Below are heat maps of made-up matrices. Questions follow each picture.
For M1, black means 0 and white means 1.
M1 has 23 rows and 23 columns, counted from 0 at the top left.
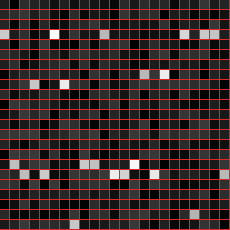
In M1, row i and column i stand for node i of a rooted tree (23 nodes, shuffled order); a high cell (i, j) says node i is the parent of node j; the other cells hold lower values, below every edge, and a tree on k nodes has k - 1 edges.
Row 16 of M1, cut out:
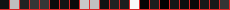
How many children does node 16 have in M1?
4
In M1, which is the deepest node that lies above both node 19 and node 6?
8
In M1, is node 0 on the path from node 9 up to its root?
no
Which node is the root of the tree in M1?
17
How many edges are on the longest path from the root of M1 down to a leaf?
7
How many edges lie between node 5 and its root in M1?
6
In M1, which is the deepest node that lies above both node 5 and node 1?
16
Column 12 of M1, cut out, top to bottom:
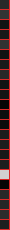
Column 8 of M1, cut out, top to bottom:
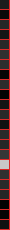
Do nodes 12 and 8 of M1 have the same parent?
no
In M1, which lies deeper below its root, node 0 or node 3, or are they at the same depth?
node 0
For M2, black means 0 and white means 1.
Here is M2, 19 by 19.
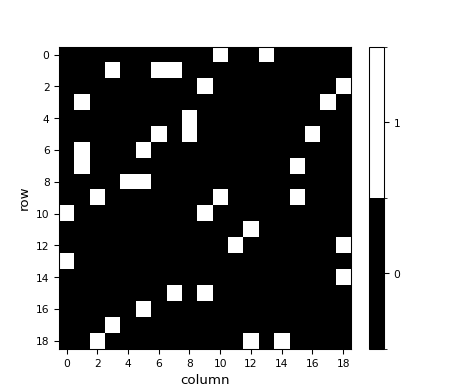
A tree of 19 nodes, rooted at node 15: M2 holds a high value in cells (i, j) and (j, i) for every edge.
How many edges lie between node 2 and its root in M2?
2
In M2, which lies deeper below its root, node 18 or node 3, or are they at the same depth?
the same depth
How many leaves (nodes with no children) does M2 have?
6
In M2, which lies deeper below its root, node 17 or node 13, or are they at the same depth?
the same depth
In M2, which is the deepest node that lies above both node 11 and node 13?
9
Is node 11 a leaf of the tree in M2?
yes
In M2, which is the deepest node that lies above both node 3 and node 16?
1
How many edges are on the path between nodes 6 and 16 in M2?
2
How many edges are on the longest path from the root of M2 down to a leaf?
6
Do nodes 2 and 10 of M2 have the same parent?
yes
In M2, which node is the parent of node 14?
18
